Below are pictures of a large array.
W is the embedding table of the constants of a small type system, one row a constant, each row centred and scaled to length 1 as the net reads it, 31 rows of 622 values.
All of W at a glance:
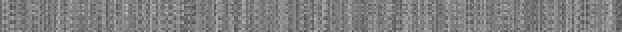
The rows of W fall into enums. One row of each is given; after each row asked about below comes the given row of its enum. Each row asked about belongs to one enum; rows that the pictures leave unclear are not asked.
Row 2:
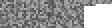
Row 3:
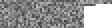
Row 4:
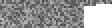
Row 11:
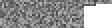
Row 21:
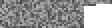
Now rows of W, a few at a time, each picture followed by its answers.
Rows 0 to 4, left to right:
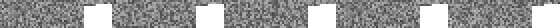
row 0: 3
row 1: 21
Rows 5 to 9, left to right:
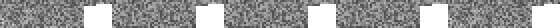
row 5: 4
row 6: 21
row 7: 21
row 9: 4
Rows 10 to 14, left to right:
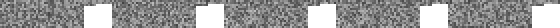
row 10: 2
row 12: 4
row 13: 4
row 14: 21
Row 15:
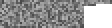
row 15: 21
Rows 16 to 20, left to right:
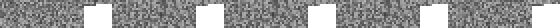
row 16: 11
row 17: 2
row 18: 2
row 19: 2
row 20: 3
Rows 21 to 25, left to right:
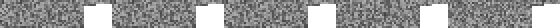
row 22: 21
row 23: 21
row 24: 2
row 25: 11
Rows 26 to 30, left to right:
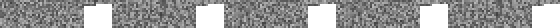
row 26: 11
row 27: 2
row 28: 3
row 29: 3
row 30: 2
